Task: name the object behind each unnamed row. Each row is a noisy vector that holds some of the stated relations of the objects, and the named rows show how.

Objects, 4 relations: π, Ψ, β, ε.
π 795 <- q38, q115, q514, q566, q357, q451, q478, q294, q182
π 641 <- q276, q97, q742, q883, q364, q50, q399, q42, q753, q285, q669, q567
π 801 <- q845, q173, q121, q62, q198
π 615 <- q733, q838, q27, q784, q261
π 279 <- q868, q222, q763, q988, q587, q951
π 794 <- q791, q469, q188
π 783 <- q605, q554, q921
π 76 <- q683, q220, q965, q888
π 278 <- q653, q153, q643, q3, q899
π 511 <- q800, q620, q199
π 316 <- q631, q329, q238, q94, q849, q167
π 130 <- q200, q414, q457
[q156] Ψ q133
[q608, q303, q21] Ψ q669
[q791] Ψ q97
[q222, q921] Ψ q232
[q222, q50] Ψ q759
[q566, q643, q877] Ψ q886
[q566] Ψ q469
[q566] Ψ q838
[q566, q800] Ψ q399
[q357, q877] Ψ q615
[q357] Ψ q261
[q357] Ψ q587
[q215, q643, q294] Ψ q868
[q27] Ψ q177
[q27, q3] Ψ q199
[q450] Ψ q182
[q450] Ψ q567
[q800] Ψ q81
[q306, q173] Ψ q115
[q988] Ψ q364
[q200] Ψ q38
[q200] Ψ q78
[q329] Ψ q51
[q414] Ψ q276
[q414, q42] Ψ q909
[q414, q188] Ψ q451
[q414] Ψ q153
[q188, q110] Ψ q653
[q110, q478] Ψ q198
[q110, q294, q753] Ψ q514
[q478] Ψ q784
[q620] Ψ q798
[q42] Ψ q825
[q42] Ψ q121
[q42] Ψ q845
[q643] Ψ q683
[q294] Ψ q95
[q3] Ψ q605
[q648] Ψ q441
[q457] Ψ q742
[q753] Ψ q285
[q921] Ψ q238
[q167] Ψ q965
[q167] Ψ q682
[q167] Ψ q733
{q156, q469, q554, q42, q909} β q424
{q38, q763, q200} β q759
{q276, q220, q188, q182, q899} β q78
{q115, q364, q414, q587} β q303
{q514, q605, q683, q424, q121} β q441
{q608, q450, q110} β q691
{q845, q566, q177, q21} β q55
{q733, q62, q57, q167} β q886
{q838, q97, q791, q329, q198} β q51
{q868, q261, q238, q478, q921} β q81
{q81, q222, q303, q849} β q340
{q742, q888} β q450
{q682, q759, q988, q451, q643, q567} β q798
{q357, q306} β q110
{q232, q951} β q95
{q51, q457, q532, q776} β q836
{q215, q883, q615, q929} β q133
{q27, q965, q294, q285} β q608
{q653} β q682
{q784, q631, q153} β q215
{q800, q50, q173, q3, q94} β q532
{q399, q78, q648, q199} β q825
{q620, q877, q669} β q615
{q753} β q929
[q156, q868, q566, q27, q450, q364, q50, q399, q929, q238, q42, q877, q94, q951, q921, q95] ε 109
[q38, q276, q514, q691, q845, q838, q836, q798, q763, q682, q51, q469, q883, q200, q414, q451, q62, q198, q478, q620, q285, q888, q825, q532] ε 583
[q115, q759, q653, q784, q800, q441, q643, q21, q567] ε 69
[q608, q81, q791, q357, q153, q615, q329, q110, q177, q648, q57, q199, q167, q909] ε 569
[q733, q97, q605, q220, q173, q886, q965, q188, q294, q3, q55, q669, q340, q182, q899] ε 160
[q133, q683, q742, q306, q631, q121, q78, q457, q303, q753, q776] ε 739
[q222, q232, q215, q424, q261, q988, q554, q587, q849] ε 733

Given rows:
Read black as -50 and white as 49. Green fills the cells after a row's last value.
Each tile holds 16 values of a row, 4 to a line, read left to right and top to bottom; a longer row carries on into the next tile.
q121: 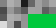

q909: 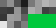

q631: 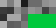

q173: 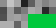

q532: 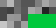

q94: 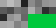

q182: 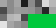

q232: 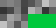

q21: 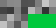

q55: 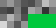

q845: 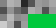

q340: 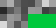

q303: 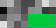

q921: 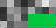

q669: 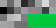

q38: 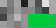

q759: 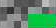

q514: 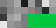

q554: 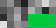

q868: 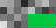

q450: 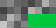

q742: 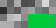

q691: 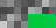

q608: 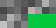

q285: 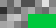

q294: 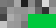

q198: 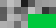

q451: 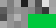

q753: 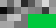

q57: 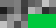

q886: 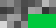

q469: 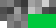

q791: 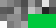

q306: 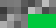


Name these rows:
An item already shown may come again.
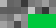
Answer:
q763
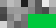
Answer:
q478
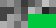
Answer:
q776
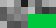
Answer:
q261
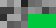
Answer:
q631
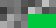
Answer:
q306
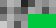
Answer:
q845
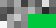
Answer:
q457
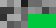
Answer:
q631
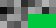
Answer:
q877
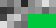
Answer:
q42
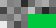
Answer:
q222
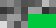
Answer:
q886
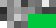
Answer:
q414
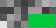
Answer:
q441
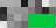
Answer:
q115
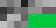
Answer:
q683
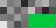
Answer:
q222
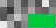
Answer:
q200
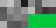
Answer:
q261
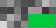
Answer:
q95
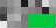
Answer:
q514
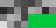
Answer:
q78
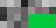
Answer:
q238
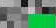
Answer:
q838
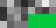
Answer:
q921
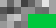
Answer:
q567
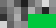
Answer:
q605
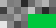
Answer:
q222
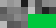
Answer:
q733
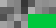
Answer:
q653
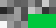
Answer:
q188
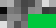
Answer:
q303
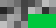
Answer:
q648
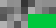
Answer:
q643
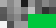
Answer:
q620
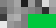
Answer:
q514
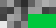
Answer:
q424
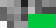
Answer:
q199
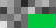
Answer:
q868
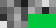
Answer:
q554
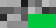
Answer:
q329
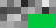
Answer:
q97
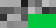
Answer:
q329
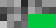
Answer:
q167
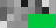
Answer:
q566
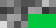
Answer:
q886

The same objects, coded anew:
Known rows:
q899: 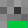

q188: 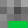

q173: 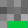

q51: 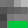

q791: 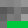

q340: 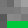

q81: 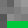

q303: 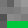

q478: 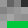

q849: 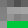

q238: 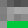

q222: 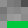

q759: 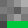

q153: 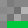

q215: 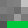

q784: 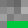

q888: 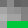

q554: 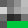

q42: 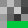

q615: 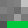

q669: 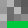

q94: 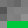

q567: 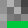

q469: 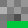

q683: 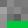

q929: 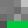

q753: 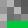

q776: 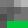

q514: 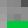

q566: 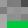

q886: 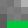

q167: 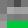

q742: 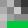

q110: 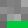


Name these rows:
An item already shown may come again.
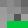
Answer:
q121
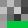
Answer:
q42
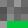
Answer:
q457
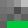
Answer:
q648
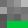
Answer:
q424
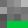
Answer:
q424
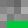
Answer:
q784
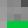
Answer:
q514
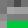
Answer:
q167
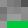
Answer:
q222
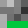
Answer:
q276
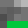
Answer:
q776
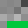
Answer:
q38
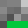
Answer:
q877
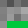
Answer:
q261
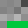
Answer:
q38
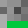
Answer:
q182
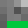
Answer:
q825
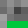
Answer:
q220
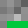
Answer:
q763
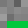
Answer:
q620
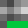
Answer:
q921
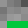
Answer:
q222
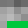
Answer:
q27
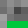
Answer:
q220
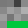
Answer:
q631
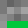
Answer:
q733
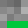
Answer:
q784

